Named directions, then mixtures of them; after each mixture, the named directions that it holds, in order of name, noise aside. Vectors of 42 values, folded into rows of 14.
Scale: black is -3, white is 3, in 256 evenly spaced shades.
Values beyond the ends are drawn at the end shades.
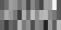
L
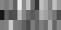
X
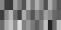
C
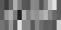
C, L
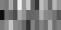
X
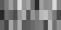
L, X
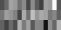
L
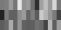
L, X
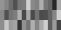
L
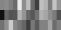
X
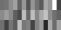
L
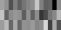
L, X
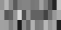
C, L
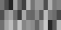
C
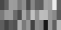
L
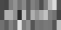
C, L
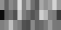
X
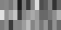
X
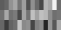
L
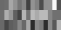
L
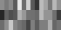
X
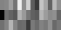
X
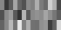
C, L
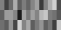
C, L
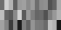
C, L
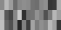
C, L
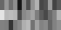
X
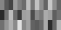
C
